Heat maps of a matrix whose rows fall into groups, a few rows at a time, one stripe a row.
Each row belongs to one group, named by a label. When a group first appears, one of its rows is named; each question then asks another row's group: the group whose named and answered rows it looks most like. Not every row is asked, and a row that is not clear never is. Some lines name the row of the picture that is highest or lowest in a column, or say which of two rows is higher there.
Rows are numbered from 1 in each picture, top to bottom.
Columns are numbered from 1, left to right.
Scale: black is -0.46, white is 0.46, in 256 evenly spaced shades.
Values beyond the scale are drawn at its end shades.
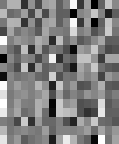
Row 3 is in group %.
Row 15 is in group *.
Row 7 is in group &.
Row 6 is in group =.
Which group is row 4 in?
%
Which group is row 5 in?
*
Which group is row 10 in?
*
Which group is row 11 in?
*
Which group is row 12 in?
*
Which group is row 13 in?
*
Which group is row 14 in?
=
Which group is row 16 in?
*
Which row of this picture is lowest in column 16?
2
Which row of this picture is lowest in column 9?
7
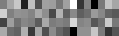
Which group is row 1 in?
%
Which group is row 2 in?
*
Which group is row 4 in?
=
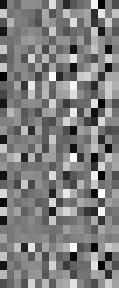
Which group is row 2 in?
*
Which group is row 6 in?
=
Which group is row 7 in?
%
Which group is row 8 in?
=
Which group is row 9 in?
&
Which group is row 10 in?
%
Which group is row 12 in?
&
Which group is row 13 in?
%
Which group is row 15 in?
=
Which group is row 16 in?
&
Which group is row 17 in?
=
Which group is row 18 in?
%
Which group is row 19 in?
*
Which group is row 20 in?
&
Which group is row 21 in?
=
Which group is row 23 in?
&
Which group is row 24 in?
*
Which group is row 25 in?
&
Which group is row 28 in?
%
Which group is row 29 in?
=
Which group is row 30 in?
&
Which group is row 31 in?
=
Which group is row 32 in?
%
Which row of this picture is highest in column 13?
9
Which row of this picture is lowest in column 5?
15
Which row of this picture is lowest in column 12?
18
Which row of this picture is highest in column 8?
9
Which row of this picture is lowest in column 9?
9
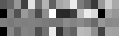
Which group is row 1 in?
%
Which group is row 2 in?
&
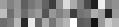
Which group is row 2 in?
=
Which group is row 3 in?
%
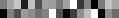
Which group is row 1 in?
%
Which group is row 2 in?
&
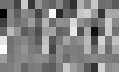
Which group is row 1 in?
=
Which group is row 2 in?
&
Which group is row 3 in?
%
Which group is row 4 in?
%
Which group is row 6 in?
*
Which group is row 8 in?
*
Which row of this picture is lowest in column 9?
2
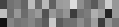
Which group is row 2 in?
=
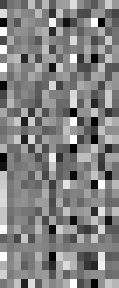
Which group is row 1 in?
%
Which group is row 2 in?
*
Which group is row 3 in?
&
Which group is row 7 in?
%
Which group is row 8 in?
*
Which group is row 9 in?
=
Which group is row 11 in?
%
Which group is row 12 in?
%
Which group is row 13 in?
=
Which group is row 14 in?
%
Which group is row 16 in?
%
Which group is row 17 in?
=
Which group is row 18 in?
&
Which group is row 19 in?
&
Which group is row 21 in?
*
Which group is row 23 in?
*
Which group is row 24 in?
*
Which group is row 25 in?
=
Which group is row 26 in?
*
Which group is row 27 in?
=
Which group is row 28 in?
*
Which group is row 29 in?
*
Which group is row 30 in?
*
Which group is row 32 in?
%
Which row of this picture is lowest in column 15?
3
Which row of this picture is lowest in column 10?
3
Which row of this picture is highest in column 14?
3
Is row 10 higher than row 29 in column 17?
Yes
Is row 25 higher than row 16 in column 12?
Yes
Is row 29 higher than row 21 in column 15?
No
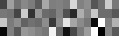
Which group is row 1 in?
%
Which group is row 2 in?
=
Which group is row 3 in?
*
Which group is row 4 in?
&
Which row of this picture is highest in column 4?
2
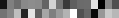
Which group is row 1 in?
&
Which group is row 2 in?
%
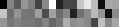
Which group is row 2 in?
=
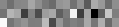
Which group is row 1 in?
=
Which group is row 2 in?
%
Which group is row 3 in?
*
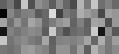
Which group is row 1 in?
=
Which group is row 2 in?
&
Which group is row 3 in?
=
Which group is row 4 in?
&
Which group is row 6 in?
=
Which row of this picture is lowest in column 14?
5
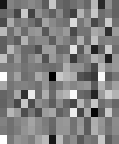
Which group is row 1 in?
&
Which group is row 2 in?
=
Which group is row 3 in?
%
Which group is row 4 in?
=
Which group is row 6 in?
%
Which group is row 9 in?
*
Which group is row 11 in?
%
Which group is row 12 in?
=
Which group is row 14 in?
=
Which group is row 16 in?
*
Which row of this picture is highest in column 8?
1
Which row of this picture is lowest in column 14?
13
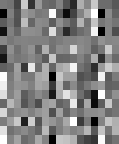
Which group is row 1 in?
=
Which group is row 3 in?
=
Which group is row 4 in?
&
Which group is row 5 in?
*
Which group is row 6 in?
%
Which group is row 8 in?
%
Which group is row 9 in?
*
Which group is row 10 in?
*
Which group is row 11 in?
*
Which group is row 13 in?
*
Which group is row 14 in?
%
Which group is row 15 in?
*
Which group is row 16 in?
*
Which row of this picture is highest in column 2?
12
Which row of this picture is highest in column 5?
8
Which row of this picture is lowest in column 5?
1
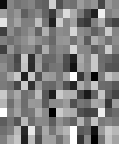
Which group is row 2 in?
*
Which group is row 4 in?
%
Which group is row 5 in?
=
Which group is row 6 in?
%
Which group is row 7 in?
=
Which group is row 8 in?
=
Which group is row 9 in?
%
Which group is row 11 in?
*
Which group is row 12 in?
=
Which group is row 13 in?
*
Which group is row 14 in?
=
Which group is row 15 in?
%
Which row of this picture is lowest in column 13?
11
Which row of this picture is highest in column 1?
13
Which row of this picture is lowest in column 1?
1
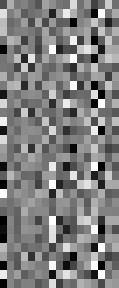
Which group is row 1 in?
%
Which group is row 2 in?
*
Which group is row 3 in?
=
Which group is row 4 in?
*
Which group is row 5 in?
%
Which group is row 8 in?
=
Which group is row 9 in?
=
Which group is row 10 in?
%
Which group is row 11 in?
&
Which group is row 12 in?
*
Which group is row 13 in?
=
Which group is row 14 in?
*
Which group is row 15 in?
&
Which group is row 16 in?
*
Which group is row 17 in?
=
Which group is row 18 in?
=
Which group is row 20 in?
%
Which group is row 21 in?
&
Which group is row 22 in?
*
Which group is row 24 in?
=
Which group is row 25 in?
&
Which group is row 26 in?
&
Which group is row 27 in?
&
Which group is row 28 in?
*
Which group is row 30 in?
&
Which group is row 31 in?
*
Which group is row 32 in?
&
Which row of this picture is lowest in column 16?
3
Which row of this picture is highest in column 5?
7
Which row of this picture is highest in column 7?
14
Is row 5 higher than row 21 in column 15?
Yes
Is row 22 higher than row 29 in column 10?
Yes
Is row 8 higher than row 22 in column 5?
No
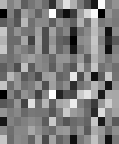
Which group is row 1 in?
*
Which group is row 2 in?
&
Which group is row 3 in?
=
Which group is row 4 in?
=
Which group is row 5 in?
=
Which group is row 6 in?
=
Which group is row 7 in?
=
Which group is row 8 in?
=
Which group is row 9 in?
%
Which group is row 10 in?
=
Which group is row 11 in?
&
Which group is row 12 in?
%
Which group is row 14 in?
&
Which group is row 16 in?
=
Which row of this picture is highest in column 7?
12
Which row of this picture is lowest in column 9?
11
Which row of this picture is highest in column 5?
12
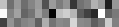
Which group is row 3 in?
%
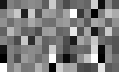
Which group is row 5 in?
=
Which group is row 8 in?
*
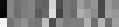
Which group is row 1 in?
&
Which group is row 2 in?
&
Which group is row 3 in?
*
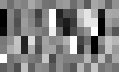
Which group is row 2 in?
&
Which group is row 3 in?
&
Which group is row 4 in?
&
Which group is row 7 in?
*
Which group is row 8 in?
=
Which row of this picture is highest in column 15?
7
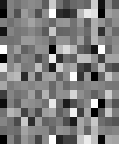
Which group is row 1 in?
&
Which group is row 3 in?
=
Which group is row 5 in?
=
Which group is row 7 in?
&
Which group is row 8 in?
*
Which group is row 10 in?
*
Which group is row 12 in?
&
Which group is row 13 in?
%
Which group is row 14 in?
=
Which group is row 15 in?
=
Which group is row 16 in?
&
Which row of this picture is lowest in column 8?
6
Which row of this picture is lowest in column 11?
14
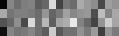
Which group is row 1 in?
&
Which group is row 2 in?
*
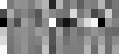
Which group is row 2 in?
%
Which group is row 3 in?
&
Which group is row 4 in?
*
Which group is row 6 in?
*
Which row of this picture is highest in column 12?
3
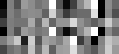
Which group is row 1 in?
&
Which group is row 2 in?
&
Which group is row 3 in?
%
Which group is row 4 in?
&
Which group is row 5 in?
%
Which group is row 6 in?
%
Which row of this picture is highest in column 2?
5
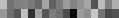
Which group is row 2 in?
=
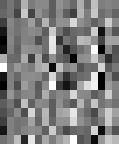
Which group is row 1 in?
=
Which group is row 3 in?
%
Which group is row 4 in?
&
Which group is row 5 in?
&
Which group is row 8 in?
*
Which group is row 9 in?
&
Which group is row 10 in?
&
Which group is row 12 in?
=
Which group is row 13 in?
%
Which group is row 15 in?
&
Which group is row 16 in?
%
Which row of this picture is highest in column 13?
10
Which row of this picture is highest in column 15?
8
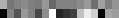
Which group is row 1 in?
*
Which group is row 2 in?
&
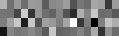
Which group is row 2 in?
=
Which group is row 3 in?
%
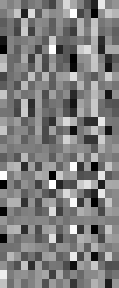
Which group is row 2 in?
%
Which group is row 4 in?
=
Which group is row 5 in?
&
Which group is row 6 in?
&
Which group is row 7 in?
=
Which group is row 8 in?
=
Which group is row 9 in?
%
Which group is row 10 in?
=
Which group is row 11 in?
=
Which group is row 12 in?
=
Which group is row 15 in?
=
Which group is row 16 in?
*
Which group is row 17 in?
*
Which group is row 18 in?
=
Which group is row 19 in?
%
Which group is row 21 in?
&
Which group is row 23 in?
%
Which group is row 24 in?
&
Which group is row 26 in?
%
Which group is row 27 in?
&
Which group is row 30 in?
=
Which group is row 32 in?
=
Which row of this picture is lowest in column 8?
20
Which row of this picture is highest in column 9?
20
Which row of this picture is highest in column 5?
2
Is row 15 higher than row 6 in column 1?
Yes
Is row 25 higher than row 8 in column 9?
Yes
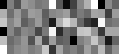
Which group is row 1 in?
&
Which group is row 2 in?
=
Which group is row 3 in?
*
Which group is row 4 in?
&
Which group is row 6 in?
*
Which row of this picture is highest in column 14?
1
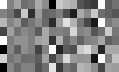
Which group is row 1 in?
*
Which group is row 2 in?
=
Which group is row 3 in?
*
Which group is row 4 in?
%
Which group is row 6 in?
&
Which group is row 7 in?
*
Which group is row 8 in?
&
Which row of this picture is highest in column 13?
6
